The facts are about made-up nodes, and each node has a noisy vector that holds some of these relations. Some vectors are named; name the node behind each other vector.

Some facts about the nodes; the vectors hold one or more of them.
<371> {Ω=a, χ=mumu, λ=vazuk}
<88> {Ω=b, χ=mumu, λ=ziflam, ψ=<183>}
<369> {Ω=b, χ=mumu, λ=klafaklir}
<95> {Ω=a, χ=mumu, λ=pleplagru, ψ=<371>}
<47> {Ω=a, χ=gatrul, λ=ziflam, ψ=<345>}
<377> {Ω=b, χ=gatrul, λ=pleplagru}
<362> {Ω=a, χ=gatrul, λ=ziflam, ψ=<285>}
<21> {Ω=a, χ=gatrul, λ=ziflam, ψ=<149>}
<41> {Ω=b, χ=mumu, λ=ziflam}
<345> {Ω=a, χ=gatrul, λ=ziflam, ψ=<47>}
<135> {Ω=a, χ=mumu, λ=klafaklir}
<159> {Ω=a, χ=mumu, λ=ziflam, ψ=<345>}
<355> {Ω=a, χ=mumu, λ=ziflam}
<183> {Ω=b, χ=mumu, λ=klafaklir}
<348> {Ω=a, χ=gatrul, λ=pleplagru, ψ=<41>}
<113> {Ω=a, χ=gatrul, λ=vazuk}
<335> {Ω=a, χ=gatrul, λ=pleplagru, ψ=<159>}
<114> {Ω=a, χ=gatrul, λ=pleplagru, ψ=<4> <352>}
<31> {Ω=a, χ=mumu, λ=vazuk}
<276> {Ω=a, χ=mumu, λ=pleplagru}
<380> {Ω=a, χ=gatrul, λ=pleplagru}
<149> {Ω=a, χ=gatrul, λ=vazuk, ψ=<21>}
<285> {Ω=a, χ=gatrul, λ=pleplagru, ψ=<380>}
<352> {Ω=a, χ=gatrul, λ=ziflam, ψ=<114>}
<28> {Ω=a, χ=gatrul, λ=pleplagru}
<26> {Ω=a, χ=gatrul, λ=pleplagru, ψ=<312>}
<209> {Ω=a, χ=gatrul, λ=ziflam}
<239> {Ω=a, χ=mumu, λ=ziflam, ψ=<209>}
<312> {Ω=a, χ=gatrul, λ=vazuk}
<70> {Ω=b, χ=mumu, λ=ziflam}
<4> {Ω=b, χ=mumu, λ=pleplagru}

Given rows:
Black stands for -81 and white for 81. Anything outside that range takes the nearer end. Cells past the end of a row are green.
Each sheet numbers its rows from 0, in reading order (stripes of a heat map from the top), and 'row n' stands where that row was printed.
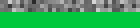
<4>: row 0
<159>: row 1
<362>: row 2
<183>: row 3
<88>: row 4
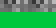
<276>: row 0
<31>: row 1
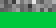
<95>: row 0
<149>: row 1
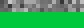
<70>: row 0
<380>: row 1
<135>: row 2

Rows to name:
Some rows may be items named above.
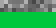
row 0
<285>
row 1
<239>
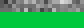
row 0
<355>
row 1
<362>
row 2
<377>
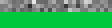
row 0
<28>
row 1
<21>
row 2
<4>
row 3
<114>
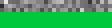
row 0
<21>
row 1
<209>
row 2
<352>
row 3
<135>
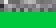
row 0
<21>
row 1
<335>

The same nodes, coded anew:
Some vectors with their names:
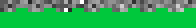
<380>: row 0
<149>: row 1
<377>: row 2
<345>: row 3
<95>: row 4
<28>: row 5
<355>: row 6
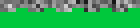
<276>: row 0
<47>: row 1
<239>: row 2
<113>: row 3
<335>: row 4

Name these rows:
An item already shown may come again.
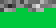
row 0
<352>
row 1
<159>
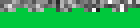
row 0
<159>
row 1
<355>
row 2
<335>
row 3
<377>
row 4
<88>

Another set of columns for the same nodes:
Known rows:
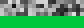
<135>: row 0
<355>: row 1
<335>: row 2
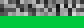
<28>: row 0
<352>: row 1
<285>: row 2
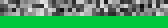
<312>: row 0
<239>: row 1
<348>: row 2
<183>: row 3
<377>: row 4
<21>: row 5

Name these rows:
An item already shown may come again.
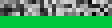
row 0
<335>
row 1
<4>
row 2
<355>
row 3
<159>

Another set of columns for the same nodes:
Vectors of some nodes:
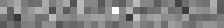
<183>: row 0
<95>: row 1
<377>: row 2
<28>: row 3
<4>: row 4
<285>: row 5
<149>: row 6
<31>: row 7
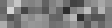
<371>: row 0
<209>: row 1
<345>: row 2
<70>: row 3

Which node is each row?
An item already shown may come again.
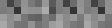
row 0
<21>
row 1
<159>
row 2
<21>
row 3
<21>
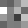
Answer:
<4>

